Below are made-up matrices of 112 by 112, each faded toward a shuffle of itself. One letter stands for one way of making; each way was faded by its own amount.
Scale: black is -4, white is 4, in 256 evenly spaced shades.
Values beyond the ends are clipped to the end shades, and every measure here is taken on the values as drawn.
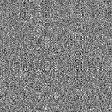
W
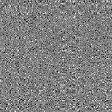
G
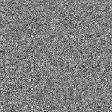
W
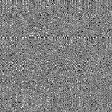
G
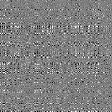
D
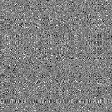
G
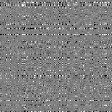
D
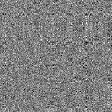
W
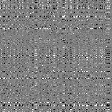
D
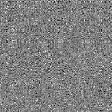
G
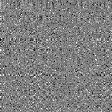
G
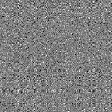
G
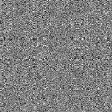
W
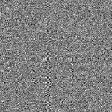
W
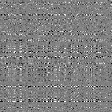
D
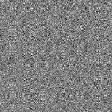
W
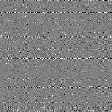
D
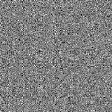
W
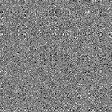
W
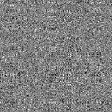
W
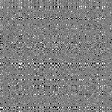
D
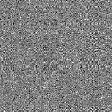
G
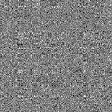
W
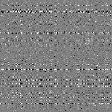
D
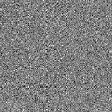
W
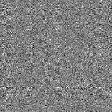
W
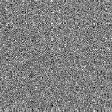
W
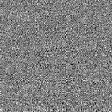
W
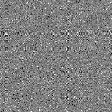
G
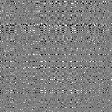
D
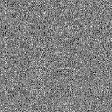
W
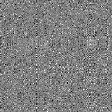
G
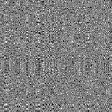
G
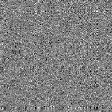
W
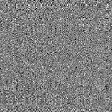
W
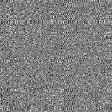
G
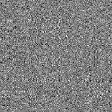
W
